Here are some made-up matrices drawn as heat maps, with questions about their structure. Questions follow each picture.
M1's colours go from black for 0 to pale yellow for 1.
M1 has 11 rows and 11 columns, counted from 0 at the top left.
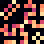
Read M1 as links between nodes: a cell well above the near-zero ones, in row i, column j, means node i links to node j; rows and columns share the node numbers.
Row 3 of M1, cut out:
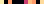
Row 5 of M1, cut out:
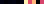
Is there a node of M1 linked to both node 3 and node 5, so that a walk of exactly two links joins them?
yes
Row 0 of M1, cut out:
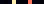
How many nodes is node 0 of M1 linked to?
2
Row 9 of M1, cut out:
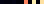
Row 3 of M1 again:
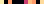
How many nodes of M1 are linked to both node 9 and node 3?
3
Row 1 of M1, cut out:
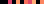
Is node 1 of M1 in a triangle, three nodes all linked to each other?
yes
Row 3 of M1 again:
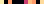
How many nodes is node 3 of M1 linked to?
6
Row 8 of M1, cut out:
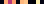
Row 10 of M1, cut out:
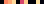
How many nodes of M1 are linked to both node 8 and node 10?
6
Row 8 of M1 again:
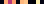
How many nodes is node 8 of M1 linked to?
6
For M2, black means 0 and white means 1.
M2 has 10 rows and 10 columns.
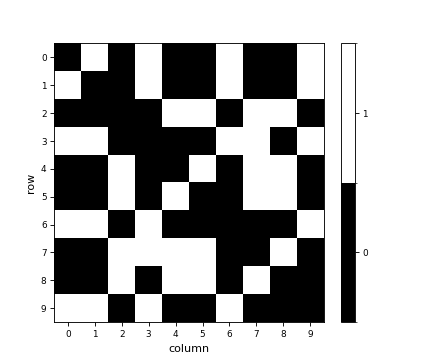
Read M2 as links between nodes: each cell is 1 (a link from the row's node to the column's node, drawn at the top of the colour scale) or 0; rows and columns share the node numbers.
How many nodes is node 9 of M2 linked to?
4
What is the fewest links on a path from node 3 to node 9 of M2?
1
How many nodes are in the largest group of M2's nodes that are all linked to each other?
5
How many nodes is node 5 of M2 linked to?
4
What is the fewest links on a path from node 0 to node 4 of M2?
3
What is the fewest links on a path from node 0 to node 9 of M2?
1
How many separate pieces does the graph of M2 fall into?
1
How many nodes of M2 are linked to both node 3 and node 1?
3
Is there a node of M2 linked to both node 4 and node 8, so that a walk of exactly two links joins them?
yes
